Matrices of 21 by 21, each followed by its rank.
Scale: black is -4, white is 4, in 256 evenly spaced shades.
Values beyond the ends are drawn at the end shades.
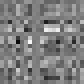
two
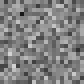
full rank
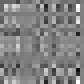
two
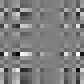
one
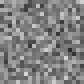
full rank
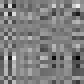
two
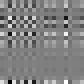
one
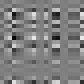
one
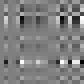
one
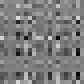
two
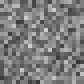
full rank
